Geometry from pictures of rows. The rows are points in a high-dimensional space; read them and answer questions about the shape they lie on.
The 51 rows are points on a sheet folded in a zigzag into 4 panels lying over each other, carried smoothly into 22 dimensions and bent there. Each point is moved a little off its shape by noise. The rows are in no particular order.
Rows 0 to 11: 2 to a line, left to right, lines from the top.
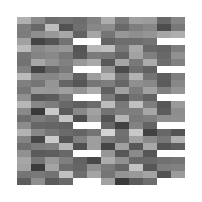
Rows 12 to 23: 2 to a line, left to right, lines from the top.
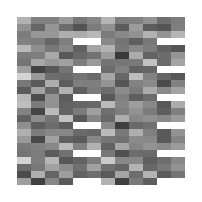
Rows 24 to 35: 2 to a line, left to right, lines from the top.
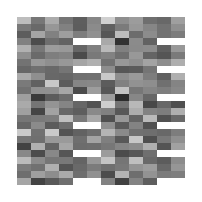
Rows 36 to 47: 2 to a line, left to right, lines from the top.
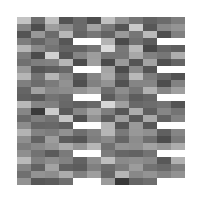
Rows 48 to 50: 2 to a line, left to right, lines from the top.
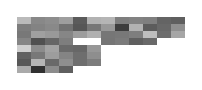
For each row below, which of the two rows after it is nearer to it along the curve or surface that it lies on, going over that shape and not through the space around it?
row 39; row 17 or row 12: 17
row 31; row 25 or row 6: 25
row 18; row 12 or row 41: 41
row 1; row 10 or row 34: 34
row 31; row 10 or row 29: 29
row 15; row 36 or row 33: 33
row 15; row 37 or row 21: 37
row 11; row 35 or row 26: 26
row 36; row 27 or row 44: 27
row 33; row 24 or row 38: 38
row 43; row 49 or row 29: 29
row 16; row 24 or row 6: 24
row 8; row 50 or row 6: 6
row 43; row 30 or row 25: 25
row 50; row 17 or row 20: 17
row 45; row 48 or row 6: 48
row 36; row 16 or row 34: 16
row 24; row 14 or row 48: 48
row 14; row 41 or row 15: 41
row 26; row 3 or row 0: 3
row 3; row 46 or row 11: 46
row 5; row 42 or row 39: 39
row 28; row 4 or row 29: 4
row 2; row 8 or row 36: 36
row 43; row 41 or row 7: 7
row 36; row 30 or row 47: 47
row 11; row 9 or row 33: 33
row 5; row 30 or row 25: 25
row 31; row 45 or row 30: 45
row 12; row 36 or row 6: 6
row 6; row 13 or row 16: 13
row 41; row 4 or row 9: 4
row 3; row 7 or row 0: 7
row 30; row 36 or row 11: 11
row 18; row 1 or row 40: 1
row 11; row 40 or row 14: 14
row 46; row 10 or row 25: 10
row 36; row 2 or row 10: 2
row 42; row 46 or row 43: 46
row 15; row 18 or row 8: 8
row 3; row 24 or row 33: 24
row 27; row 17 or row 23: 17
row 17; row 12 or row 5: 5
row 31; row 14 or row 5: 5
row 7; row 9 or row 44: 9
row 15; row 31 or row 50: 31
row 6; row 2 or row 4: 4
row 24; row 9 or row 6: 9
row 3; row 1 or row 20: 1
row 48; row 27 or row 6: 27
